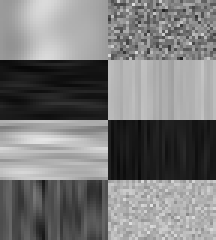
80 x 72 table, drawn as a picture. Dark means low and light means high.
It is made of 4 by 2 panels. Panel 1,1: high, smooth. Panel 1,2: middling, fine-grained, strong in contrast. Panel 2,1: very low, streaked across, faint in contrast. Panel 2,2: high, streaked downward, faint in contrast. Panel 3,1: high, streaked across. Panel 3,2: very low, streaked downward, faint in contrast. Panel 4,1: low, streaked downward. Panel 4,2: high, fine-grained.
